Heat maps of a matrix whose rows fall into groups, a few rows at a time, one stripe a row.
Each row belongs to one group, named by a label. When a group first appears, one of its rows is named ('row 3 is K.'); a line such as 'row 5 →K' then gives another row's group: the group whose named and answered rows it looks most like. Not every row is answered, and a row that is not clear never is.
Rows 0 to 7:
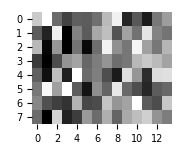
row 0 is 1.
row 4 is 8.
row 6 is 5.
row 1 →8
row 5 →1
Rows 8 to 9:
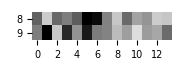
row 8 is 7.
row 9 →8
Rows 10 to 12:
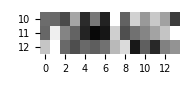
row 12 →1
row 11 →7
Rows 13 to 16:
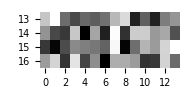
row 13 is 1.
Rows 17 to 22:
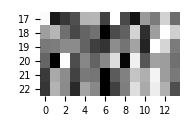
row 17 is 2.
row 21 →7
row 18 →7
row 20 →8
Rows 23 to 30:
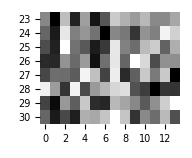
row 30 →2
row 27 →2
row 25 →8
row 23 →8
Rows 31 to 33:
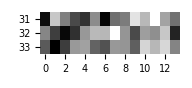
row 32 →2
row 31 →7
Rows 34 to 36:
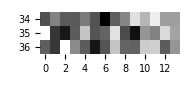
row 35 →2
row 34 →7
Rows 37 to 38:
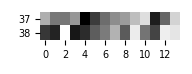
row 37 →5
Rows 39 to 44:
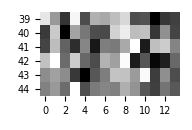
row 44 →1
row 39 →1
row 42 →1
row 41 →7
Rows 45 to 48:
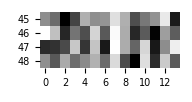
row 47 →5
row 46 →1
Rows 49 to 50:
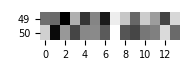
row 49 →5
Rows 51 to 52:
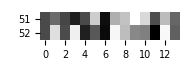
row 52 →1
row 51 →5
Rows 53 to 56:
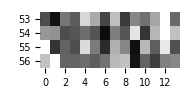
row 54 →7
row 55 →2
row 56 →1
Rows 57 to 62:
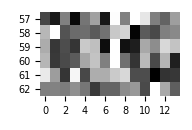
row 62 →7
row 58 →1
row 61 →1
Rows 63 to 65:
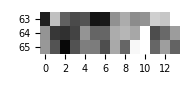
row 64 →5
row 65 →5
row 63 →7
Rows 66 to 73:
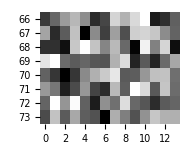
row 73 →7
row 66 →5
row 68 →2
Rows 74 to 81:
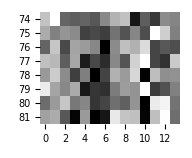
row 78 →7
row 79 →5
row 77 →5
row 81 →7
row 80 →7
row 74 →1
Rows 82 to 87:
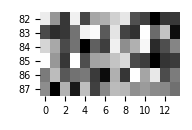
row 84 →5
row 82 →1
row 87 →8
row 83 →2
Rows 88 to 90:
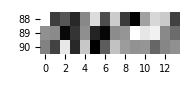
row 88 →2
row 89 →7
